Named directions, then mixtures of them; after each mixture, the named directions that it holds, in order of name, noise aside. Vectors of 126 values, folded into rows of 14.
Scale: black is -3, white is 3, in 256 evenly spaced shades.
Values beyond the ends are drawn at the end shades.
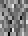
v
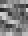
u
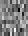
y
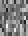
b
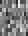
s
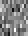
b, y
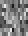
s, u, v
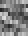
u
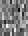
y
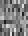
y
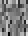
b, s, v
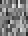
s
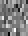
b, v, y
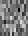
y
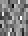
v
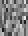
b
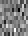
b, y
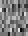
s, y
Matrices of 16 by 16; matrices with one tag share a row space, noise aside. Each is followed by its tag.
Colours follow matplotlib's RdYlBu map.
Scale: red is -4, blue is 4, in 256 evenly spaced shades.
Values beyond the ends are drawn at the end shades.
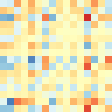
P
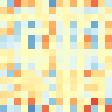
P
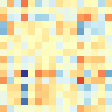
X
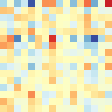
P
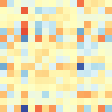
X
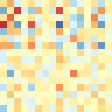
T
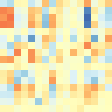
P
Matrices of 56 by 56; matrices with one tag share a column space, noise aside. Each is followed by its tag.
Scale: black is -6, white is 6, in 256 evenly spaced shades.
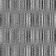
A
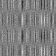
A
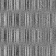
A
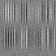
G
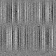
G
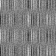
A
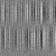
G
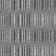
A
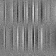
G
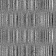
A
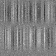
G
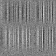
G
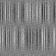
G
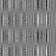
A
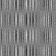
A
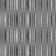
A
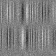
G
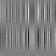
G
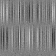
G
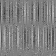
G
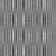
A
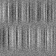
G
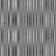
A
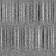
G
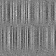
G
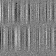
G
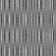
A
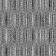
A
